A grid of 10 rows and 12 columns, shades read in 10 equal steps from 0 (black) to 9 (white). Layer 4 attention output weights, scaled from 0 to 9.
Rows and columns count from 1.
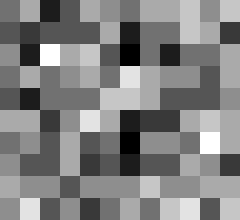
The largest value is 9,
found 2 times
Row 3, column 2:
1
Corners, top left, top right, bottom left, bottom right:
4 7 5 7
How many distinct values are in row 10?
7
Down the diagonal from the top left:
4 2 9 5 4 6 0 3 5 8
